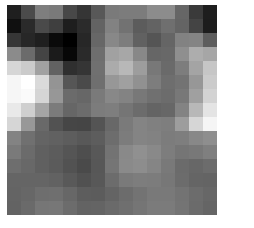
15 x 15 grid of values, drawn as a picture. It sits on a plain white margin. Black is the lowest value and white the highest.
The top left is the roughest part. The ninth with the highest average is the middle left. The top left is the ninth with the lowest average. A horizontal seam about 60% of the way down splits the table, and the bottom part is calmer.
